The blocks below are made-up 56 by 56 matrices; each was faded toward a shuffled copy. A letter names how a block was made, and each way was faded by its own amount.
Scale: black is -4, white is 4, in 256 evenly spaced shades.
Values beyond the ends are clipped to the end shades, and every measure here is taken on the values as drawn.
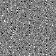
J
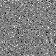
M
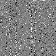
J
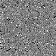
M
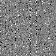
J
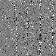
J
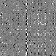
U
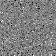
M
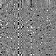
U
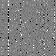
U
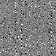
J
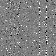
J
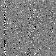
J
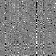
U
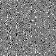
J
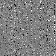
J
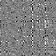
U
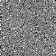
J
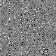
J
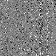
J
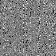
J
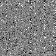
J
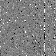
J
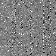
J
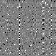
U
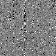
J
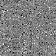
M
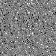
M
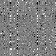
U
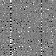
U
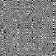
U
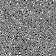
M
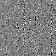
J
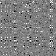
U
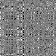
U
